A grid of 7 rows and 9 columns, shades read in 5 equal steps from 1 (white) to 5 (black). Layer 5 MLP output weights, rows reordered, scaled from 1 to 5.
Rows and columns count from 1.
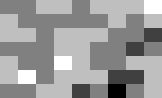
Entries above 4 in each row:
0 0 0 0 0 0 1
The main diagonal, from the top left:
3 3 3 2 2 2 5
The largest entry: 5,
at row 7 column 7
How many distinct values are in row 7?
4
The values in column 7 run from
2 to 5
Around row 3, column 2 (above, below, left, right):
3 3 2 3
